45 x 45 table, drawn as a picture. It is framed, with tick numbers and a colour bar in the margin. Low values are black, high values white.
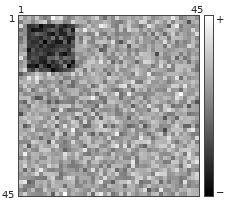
In the top left lies a patch that is lower than the rest. The halves do not mirror each other. The top left is the ninth with the lowest average. Most values sit high, with a long tail of low ones. No regular stripes run through it.
